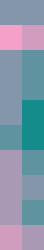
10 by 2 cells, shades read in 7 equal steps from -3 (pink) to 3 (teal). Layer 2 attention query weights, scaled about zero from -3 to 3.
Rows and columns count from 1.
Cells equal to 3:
2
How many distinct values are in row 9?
2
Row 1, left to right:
0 0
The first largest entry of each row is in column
1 2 2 2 2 2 2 2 2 2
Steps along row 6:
up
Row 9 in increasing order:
-1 1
